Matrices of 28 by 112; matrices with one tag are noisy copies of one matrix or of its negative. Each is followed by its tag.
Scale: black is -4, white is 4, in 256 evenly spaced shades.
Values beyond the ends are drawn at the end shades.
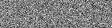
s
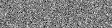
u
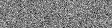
u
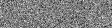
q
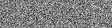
s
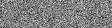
q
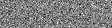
s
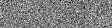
q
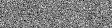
q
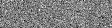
q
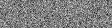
u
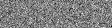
s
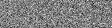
s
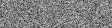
q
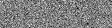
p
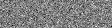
s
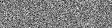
p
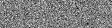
p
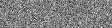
u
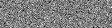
u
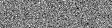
p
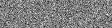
u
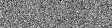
q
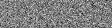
s
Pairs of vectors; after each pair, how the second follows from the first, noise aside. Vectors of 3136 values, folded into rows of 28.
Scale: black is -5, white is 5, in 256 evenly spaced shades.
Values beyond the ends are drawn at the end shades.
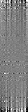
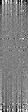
reversed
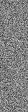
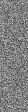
negated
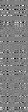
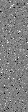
shuffled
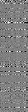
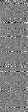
negated
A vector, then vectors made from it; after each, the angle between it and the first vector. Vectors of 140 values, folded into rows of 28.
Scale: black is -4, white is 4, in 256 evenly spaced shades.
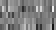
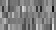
nearly opposite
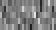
partly opposed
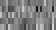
nearly opposite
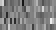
orthogonal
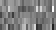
nearly parallel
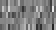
nearly parallel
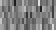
partly opposed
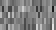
nearly opposite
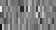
orthogonal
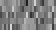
partly aligned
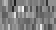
partly opposed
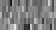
partly opposed
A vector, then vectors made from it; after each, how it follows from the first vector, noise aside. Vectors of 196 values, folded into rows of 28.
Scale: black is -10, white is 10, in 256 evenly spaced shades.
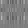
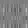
reversed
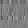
sign-scrambled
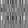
scaled up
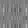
reversed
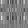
scaled up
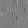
partly zeroed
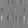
partly zeroed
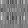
scaled up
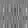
reversed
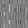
wrapped around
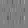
partly zeroed
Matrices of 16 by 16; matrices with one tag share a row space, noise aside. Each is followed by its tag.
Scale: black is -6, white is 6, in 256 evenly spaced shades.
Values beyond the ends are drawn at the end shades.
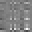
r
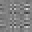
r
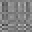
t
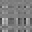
t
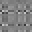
t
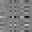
r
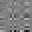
r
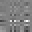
r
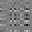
r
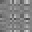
r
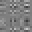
r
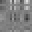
r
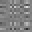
r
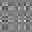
t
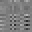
r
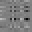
r
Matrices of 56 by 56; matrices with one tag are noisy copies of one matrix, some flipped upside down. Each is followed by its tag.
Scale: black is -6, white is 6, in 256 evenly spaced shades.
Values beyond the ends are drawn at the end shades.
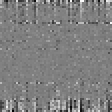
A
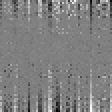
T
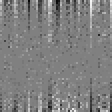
T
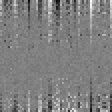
T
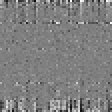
A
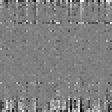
A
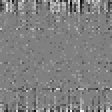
A
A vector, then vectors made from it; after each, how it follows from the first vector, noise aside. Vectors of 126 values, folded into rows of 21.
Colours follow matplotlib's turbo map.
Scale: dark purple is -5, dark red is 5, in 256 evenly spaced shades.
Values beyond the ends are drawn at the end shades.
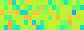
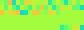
partly zeroed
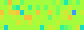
partly zeroed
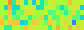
wrapped around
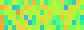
wrapped around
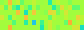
partly zeroed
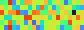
scaled up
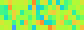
wrapped around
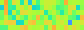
wrapped around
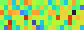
scaled up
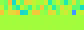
partly zeroed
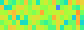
wrapped around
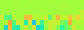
partly zeroed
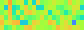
wrapped around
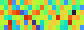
scaled up
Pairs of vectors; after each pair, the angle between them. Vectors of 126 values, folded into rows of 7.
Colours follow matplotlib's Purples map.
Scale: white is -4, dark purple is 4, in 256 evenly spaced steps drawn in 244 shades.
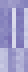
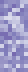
orthogonal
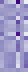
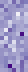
orthogonal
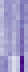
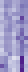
nearly parallel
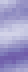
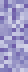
orthogonal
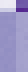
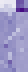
nearly parallel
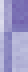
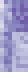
nearly parallel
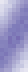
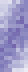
nearly parallel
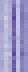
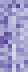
partly opposed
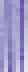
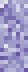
orthogonal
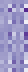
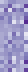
nearly opposite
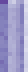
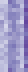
nearly opposite
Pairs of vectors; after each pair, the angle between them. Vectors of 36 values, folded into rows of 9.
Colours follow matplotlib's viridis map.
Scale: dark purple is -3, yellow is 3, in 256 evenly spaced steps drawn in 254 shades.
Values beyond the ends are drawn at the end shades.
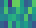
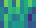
orthogonal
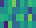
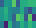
nearly parallel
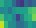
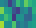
orthogonal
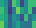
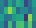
partly opposed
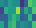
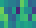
nearly opposite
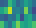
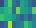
orthogonal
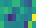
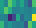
nearly parallel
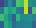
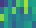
nearly parallel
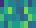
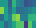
orthogonal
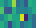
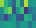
partly opposed
